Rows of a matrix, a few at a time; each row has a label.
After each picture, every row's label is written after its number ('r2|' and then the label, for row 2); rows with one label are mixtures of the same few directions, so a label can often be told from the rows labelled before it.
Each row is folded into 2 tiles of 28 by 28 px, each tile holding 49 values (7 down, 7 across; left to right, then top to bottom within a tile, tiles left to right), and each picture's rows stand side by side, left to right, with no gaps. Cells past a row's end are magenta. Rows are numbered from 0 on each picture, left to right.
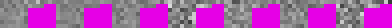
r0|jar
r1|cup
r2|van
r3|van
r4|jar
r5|cup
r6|van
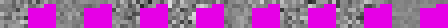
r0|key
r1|cup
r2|jar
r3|van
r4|jar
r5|van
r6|van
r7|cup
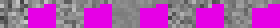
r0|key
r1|jar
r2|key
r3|cup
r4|key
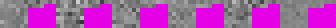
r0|jar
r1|key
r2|cup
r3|cup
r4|jar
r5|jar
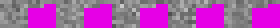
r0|key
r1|jar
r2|cup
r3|key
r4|key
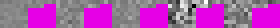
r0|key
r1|van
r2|jar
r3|key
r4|cup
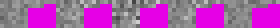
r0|key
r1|jar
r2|key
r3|jar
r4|van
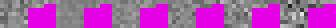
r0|key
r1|key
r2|jar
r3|van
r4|cup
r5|cup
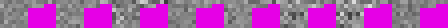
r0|van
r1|cup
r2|van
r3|jar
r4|van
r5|cup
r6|cup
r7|jar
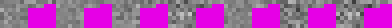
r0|van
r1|van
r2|key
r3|cup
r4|van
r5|jar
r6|cup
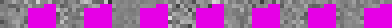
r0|jar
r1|van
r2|van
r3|cup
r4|jar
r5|van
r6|key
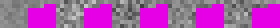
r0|key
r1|jar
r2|jar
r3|van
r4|cup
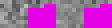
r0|key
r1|jar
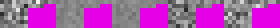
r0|key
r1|key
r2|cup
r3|jar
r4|cup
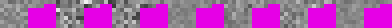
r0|jar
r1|van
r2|van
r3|van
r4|key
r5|cup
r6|jar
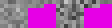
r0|jar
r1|jar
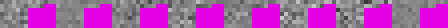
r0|key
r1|van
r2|jar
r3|van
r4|cup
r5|cup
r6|van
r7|jar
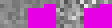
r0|key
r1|jar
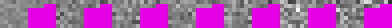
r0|jar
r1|cup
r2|key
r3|cup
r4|key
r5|jar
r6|van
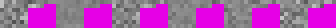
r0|van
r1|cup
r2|van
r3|cup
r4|van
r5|cup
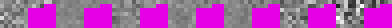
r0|cup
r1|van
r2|key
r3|jar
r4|jar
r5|van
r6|key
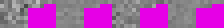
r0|key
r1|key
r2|cup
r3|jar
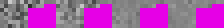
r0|jar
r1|key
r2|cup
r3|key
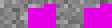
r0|van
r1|cup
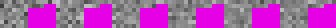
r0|van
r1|van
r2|cup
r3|key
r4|jar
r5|van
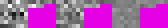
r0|cup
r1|cup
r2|van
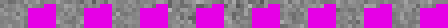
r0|jar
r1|jar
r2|cup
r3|van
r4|key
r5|cup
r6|van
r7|key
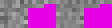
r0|key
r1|key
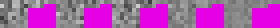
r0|key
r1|key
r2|key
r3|key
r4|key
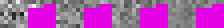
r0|cup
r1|cup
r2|key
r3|jar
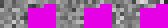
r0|van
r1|key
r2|van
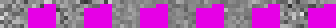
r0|cup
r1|van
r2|jar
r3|jar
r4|van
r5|cup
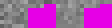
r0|cup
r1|key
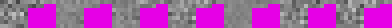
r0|cup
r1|key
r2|van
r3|key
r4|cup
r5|key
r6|key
